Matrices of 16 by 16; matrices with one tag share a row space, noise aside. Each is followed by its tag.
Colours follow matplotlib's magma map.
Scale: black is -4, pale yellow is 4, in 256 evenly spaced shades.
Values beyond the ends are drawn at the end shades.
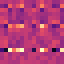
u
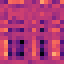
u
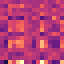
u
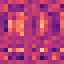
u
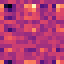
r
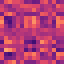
r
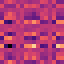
r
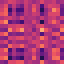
u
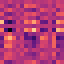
r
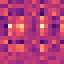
u
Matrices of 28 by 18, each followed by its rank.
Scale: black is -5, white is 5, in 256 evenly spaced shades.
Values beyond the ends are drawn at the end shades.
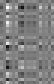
one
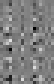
two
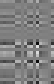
one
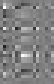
two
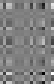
one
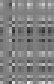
one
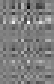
two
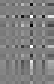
one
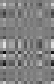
one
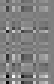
one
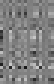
two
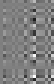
one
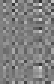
two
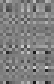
two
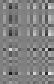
one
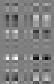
one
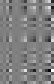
one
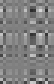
one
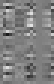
two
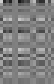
one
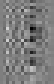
two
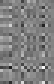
two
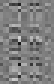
two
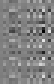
two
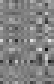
two
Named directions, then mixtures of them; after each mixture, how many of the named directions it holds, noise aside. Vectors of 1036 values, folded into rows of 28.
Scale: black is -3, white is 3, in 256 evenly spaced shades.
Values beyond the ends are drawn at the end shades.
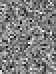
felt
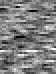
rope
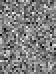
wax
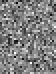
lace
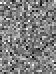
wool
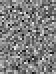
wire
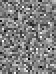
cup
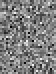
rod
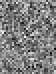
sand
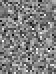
one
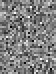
one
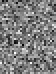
one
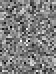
three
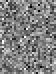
two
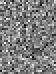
one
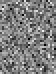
two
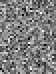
one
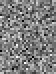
two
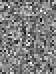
three
